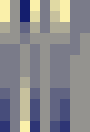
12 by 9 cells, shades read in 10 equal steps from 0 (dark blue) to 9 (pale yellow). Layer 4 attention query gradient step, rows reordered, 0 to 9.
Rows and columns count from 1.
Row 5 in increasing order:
4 4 4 4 4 4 5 5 5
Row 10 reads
2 4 7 2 5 3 2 5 5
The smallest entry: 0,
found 2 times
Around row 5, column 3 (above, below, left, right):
4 5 4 4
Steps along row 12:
up up down up down down up same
